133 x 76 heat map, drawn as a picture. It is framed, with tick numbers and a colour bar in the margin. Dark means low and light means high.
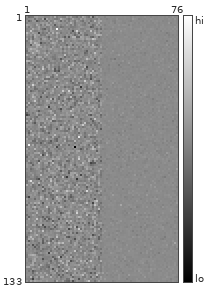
Histogram: heavy tails on both sides. Grain: fine. Mirror symmetry: none. Seam: vertical, 50% of the way across, the right part calmer. Odd rows or columns: none. Stripes: none.
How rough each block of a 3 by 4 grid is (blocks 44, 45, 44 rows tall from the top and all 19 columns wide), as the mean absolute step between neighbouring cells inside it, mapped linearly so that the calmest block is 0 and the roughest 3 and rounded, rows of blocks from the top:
3300
3300
3300
